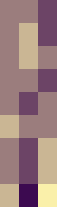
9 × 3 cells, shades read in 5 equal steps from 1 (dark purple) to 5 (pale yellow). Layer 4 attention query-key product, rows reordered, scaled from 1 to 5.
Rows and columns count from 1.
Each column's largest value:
4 4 5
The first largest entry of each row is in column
1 2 2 1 1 1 3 3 3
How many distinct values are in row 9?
3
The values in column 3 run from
2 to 5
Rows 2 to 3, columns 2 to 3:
4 2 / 4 3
